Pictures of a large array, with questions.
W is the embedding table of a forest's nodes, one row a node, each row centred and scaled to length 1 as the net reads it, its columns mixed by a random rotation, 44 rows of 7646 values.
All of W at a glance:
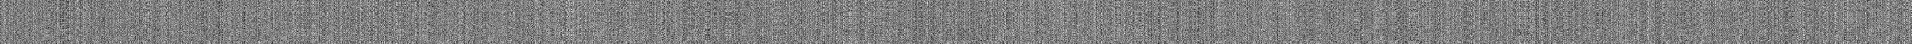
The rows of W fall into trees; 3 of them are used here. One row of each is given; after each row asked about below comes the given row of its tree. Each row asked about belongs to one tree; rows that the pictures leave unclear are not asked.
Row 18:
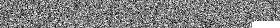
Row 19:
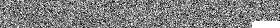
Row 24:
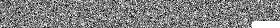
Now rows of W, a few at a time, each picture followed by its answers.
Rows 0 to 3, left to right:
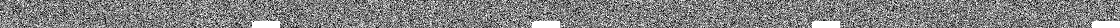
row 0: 19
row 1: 18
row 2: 24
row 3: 24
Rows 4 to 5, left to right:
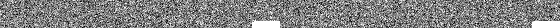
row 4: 19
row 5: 24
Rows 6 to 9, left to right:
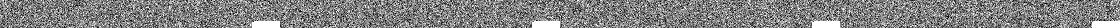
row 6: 18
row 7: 19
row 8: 19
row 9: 24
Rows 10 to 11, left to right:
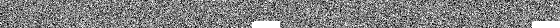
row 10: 18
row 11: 24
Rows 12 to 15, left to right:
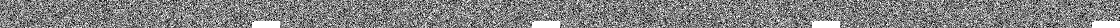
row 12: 19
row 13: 19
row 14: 19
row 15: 19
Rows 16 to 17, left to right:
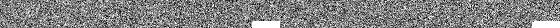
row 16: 24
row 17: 19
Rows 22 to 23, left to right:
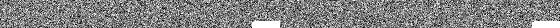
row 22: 24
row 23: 19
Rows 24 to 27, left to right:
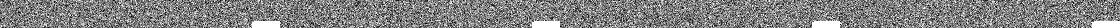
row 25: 18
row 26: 19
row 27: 18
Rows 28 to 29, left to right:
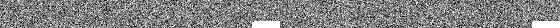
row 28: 19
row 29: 24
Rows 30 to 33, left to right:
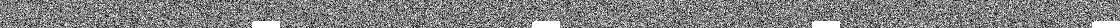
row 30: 24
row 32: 24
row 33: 18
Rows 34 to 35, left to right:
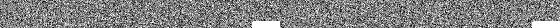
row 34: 24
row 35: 24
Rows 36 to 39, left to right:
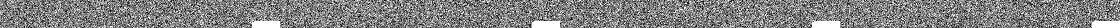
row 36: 19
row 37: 24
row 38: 19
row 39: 24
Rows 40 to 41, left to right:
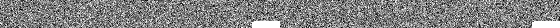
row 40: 18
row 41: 19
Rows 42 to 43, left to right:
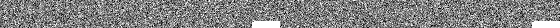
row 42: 19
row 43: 19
